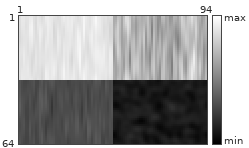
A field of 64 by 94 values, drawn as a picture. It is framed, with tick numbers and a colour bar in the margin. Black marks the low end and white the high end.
It is made of 2 by 2 panels. Panel 1,1: very high, streaked downward, faint in contrast. Panel 1,2: high, streaked downward. Panel 2,1: low, streaked downward, faint in contrast. Panel 2,2: very low, blotchy, faint in contrast.
